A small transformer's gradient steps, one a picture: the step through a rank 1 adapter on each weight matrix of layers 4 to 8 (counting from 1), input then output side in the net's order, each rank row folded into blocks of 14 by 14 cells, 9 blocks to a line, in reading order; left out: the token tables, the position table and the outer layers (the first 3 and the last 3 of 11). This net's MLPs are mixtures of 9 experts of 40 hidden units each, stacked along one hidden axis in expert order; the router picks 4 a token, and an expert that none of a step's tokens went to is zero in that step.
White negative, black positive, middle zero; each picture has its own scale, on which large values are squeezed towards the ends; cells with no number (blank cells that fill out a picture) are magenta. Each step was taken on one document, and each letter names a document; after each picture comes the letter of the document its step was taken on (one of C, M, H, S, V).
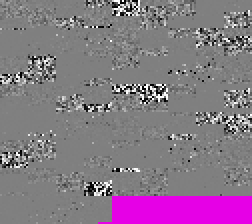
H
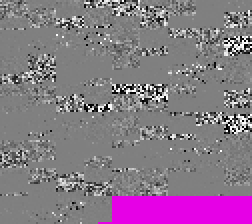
H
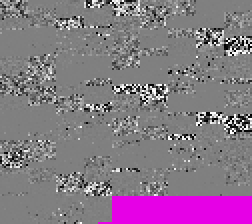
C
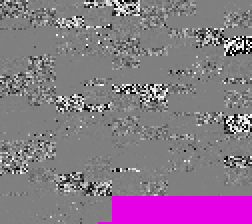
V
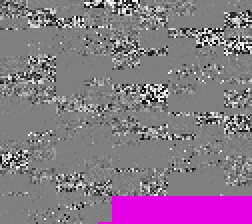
V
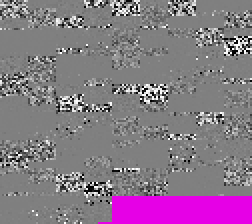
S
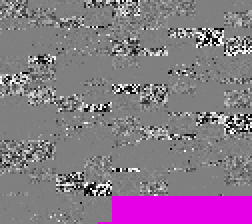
C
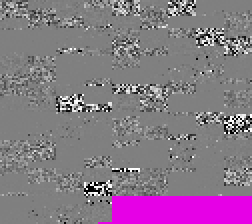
S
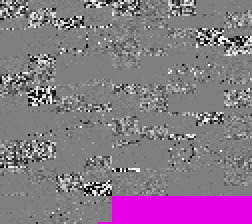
V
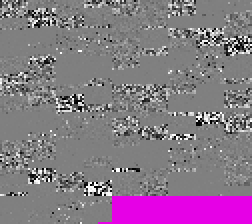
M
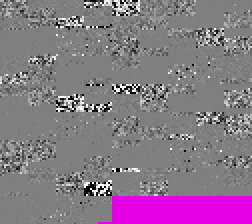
C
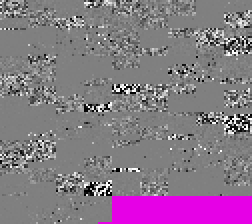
C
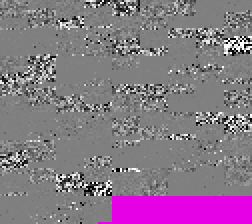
H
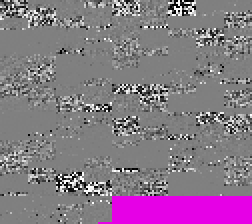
S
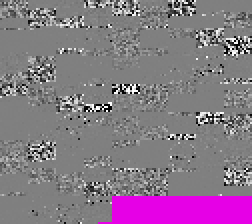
S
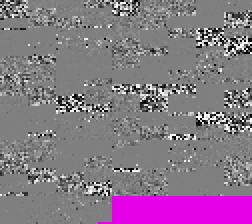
M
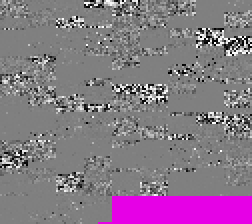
C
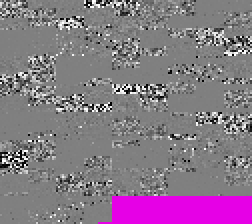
H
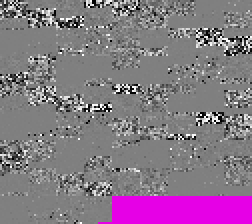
C
